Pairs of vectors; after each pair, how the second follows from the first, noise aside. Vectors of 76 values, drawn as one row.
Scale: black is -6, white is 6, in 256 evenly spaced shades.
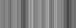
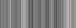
negated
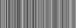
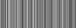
negated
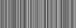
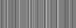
partly zeroed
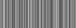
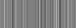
partly zeroed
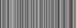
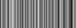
scaled up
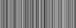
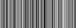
scaled up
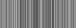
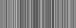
copied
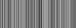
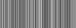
negated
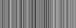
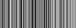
scaled up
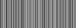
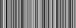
scaled up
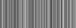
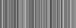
copied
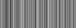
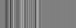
partly zeroed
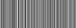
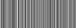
copied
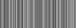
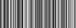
scaled up
